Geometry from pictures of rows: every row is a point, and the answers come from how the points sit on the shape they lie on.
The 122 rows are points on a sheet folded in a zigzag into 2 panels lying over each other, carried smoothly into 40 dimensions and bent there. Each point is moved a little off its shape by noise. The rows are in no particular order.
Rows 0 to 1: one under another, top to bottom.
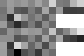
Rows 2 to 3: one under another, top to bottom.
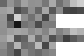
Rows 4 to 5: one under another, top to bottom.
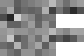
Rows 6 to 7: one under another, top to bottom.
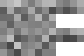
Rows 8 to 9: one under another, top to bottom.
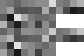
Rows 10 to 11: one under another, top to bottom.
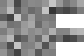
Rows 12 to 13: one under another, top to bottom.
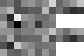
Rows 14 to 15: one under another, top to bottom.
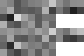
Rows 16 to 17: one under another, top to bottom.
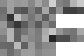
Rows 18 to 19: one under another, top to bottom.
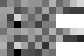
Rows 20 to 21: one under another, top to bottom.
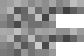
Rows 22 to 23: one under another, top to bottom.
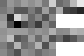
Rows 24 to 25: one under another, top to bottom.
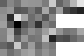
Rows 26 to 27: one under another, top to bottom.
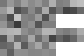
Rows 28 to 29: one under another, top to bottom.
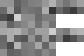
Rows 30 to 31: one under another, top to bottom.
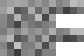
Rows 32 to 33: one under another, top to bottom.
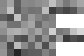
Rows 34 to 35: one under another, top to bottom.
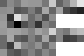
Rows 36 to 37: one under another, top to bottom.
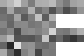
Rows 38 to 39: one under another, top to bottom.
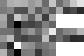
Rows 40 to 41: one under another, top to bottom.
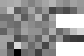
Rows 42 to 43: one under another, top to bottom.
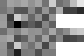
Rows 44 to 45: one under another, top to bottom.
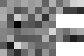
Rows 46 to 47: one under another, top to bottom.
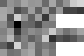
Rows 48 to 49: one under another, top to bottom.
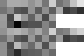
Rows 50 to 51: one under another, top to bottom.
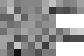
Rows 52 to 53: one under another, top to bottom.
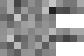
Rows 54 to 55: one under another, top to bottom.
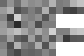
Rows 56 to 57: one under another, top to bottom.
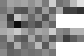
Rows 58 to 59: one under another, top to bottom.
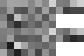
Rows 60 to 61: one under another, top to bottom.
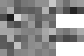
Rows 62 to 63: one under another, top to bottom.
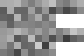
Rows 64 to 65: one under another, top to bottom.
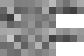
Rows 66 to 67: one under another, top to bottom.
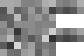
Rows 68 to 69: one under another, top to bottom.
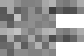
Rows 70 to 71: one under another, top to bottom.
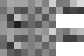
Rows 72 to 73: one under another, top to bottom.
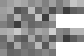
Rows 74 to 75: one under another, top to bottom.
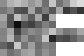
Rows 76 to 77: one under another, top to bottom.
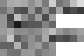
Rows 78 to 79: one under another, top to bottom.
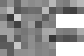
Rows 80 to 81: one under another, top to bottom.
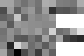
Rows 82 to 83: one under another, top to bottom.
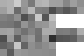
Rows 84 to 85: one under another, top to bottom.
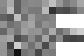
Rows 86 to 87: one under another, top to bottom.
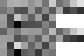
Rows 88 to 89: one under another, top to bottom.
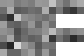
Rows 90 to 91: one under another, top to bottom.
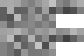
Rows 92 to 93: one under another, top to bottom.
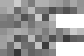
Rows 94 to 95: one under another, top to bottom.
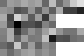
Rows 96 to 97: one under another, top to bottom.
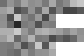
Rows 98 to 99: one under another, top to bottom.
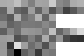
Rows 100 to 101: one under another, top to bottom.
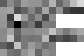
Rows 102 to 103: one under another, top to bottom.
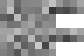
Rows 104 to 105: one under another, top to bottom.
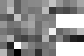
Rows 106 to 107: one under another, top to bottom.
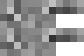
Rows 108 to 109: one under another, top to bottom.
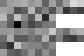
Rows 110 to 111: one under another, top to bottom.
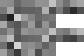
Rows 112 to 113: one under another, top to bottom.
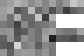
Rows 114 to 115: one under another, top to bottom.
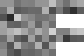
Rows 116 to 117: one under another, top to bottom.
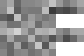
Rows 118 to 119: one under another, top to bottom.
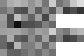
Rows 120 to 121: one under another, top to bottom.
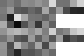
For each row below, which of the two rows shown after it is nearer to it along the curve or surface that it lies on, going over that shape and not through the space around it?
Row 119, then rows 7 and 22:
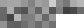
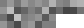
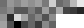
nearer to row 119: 22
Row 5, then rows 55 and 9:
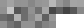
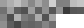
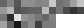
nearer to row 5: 9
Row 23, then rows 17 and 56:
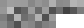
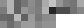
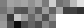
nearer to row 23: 17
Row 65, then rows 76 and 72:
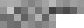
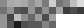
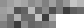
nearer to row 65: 72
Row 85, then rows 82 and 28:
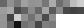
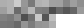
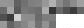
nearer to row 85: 82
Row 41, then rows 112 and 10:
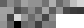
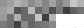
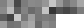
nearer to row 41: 112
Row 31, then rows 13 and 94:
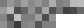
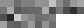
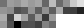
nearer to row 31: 94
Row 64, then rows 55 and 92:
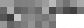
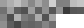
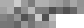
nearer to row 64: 55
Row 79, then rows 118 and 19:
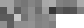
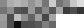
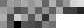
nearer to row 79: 118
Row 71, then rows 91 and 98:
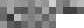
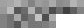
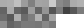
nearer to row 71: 98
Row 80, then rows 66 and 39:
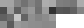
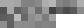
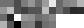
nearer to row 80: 66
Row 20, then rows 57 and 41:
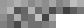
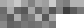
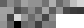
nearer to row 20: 41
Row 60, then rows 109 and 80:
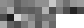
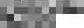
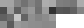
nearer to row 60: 109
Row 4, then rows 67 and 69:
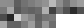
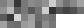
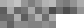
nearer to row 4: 69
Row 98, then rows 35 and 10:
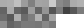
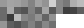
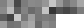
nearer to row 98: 35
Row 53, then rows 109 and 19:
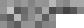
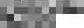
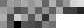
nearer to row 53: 19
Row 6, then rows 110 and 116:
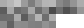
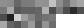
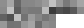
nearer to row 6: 110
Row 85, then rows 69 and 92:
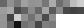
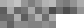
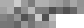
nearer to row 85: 92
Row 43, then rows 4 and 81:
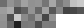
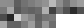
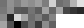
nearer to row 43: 81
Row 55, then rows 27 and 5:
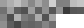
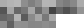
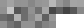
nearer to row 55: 27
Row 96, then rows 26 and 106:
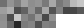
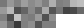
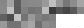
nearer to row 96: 26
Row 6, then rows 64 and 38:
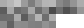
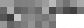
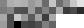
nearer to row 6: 64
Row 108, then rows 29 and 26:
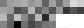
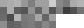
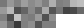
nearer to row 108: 26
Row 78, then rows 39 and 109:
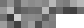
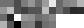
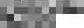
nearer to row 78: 39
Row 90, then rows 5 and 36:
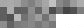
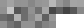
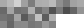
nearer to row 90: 36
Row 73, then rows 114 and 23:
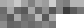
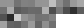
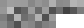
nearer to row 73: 114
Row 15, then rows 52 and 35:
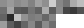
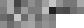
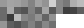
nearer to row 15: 35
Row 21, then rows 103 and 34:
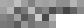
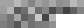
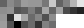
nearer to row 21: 103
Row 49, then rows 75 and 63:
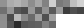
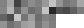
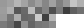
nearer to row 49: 63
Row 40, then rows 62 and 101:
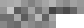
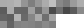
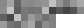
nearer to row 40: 101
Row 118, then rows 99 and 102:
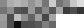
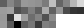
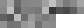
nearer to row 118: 99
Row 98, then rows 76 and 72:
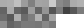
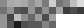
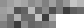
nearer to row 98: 76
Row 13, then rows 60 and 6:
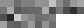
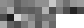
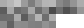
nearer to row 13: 60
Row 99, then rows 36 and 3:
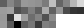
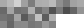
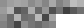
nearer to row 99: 3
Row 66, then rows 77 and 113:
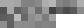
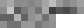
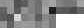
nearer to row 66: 113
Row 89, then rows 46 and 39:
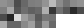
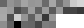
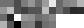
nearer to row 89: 39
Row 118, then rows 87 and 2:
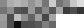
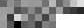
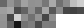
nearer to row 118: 87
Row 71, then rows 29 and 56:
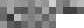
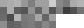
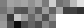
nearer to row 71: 29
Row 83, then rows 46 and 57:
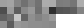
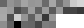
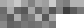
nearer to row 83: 57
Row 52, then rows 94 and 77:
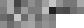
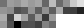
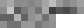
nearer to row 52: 77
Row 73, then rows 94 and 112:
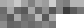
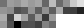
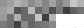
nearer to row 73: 94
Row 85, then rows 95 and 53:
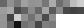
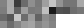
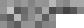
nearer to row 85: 53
